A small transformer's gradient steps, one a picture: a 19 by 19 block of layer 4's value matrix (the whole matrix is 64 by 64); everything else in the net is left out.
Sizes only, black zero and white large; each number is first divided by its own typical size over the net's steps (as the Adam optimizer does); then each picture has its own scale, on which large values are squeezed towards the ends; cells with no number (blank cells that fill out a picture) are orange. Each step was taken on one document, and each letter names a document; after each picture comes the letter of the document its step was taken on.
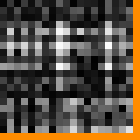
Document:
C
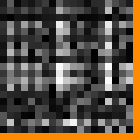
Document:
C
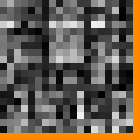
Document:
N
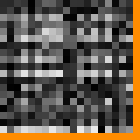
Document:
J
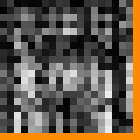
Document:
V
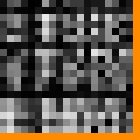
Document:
J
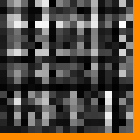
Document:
V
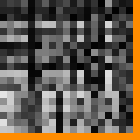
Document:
J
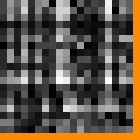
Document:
C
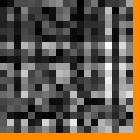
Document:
C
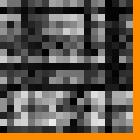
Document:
N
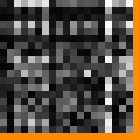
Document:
V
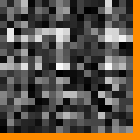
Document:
C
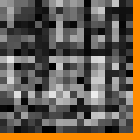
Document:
N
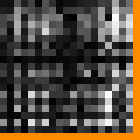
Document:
V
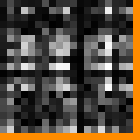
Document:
C
